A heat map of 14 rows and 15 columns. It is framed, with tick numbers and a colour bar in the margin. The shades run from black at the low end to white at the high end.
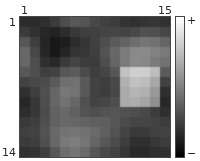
Ninth with the highest average: middle right. Calmest part: bottom right. Average level on the scale: 30%. Grain: blotchy. Histogram: skewed, a long tail of high values. Odd patch: higher, in the middle right. Roughest part: middle right.
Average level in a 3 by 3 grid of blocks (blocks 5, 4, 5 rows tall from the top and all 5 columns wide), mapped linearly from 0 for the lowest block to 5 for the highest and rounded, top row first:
012 / 115 / 120
